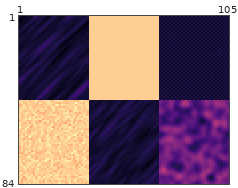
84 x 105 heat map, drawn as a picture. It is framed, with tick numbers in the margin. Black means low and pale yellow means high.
It is made of 2 by 3 panels. Panel 1,1: very low, slanting up to the right, faint in contrast. Panel 1,2: very high, flat. Panel 1,3: very low, checkered, faint in contrast. Panel 2,1: very high, fine-grained, faint in contrast. Panel 2,2: very low, slanting up to the right, faint in contrast. Panel 2,3: low, blotchy.
